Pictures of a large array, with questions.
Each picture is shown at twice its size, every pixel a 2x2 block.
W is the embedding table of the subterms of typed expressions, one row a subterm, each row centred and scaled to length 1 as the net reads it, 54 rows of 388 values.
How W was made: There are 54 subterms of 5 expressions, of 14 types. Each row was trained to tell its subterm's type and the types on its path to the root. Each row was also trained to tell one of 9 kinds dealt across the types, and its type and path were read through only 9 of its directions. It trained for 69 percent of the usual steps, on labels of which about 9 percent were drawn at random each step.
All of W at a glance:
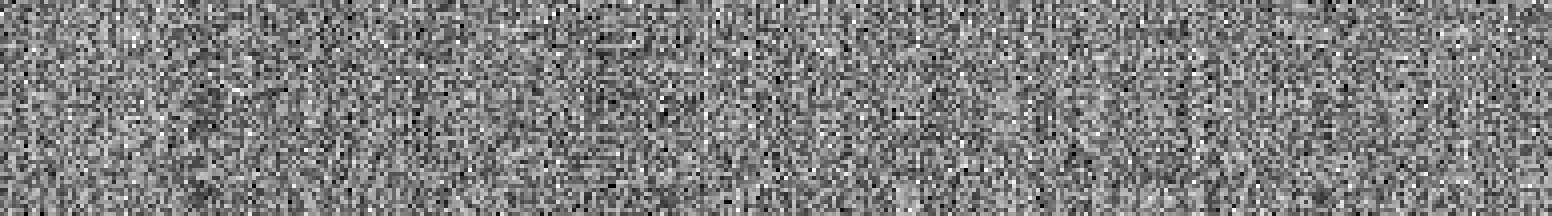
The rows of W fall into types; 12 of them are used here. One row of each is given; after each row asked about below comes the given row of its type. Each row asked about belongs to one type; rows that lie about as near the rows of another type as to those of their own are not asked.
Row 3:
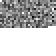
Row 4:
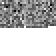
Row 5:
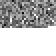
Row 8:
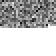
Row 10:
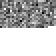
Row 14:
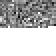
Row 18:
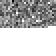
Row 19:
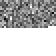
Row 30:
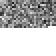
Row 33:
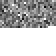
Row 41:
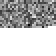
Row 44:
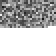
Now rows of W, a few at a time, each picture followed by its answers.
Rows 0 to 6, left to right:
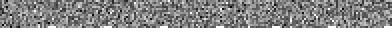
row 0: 33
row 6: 18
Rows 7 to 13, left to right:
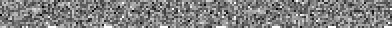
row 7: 5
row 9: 8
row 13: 14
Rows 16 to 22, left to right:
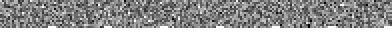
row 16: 3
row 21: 41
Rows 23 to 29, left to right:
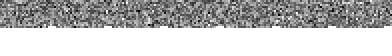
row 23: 14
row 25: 30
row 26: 18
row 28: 4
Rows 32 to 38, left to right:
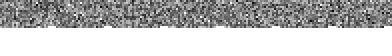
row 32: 8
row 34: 3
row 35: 8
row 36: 5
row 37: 4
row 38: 19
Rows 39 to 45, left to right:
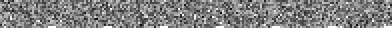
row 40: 44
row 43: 33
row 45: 8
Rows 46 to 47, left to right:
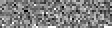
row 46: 18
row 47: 14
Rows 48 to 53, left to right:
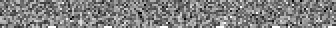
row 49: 30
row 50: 18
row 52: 19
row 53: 14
